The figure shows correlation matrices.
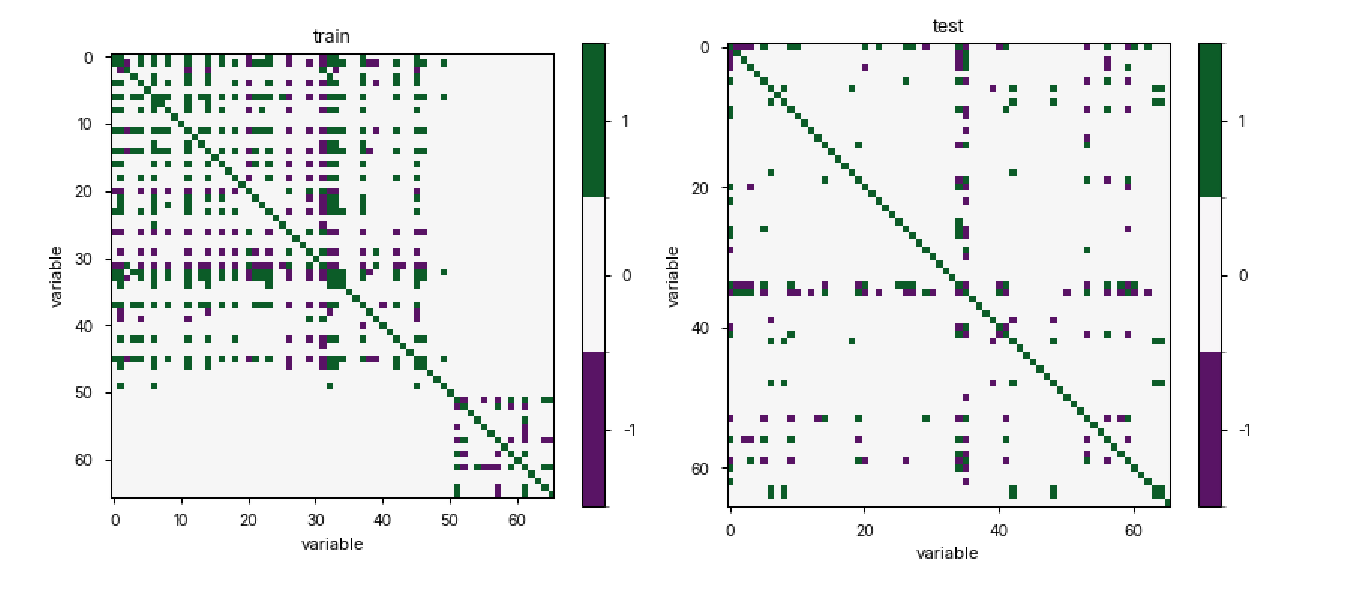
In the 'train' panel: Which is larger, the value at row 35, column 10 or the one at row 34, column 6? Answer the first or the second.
the second
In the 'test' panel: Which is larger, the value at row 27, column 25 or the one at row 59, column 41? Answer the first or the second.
the first
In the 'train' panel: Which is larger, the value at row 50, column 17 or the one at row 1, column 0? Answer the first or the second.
the second
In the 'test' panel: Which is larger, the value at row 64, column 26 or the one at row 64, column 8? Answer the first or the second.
the second
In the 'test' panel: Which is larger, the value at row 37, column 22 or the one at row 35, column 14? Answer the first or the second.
the second
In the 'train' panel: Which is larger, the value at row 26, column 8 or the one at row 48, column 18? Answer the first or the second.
the second
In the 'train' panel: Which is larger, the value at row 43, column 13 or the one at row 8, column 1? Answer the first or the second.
the second
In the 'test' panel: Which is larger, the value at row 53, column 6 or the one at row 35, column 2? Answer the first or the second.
the second
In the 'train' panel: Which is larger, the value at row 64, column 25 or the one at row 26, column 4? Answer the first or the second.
the first
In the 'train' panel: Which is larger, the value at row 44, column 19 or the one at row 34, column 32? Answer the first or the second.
the second
